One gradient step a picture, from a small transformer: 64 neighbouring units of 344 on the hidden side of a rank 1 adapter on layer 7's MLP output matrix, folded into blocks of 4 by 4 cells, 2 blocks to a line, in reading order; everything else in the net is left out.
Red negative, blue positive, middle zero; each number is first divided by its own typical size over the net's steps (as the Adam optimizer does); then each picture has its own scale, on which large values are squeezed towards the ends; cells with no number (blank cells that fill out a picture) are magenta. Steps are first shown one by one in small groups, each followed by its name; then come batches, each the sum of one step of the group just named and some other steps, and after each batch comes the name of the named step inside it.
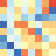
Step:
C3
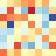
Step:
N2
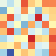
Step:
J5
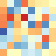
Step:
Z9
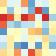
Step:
Z9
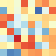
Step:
J5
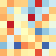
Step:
Z9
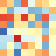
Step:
Z9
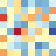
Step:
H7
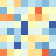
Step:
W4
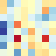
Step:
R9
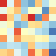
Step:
H7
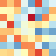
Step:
H7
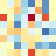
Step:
H7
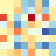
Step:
H7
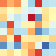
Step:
R9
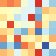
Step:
W4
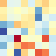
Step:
R9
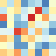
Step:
H7
